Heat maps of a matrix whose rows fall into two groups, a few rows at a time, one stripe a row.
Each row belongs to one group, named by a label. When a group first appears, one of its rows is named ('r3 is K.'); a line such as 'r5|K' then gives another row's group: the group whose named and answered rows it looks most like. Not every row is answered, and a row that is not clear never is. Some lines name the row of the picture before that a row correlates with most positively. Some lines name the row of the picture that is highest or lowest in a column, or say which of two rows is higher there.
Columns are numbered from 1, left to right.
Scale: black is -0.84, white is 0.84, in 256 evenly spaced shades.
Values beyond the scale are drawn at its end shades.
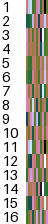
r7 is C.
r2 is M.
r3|C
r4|C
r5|M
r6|M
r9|M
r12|M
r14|C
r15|M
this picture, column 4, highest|8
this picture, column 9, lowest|16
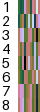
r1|M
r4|C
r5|C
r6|M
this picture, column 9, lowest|2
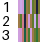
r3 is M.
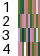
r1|M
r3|M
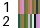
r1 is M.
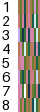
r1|C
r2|C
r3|M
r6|M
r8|C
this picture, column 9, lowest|4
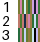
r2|C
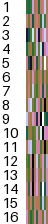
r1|M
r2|C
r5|M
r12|C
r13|C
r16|M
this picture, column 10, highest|5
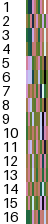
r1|M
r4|M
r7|C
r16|M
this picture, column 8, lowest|7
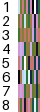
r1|C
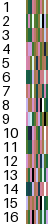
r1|M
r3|M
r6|M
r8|C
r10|M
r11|M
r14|M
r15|C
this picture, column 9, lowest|2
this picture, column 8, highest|2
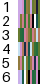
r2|C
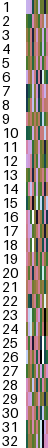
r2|M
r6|C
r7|M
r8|M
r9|C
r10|M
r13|C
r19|C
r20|C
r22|M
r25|C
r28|C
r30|C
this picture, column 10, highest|22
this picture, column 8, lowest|26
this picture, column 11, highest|15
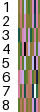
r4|C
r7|C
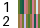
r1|M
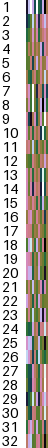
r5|C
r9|M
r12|M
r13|C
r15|C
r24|M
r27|M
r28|M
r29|M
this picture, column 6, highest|1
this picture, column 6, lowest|7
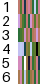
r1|C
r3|M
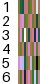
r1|M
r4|C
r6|C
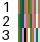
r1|M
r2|M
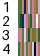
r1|C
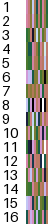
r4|M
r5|M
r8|C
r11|M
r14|M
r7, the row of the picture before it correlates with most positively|4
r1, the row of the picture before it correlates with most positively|3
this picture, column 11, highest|3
